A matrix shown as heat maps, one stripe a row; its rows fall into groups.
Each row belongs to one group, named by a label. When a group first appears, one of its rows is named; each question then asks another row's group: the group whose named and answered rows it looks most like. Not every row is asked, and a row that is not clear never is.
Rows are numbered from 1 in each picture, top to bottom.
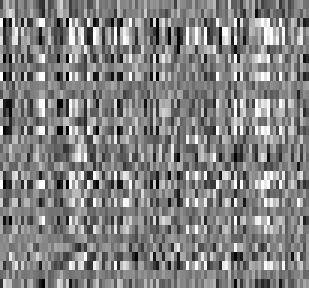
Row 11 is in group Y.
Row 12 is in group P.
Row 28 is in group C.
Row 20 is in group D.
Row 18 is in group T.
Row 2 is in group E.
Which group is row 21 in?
P
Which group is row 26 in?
D
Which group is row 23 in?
D
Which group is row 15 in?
P
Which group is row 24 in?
T
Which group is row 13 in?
P
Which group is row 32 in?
E
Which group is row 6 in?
T
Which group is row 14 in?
C
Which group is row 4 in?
D
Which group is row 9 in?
P
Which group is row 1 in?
E
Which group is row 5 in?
D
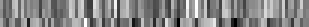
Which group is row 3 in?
T
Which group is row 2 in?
D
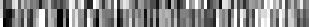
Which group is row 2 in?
P
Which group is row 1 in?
D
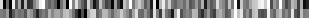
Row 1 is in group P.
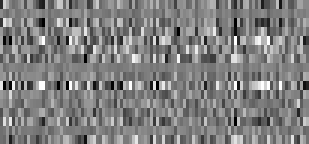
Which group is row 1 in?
E
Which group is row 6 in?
D
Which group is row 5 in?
P
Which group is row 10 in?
P
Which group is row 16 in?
C
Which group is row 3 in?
E
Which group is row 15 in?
E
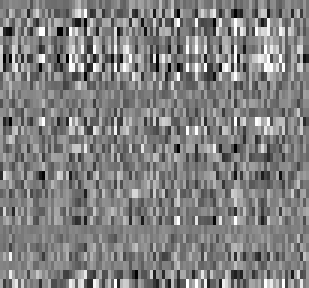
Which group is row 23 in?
C
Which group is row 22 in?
C
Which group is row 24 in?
E
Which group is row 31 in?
T
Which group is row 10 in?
T
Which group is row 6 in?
D
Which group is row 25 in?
C
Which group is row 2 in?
T
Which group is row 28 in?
C
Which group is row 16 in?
E
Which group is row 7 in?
P
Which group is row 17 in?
T
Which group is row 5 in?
D
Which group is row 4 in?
P
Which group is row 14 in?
P
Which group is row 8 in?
D
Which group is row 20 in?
E
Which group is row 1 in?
T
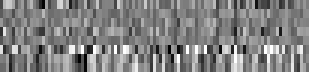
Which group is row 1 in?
E
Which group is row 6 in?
D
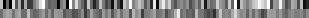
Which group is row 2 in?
C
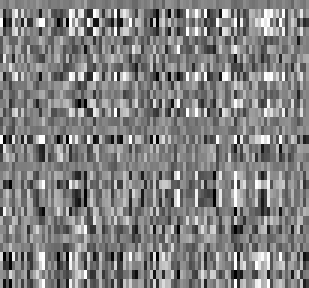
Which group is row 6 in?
C
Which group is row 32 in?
P
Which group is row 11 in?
Y
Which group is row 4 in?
D
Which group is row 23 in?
C
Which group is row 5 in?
Y
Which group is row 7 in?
E
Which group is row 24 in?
E
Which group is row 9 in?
D
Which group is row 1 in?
T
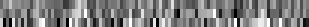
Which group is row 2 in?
T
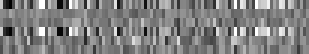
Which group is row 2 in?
T
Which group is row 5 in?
C
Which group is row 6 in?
Y
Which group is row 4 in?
P
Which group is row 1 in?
P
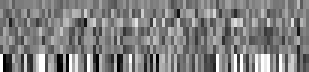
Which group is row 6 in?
Y
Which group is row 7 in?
P
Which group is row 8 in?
P
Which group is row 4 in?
Y
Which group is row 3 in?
C
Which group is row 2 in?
T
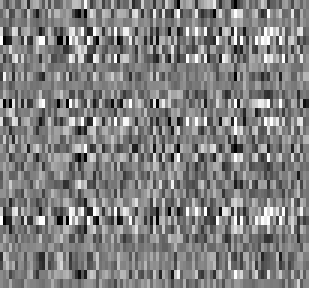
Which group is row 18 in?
C
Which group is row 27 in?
Y
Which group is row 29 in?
E
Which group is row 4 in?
D
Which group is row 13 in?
E
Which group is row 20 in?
Y
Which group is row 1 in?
T
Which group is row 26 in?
C
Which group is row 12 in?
P
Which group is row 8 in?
Y
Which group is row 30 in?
E
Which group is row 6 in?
T
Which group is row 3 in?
C
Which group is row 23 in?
C
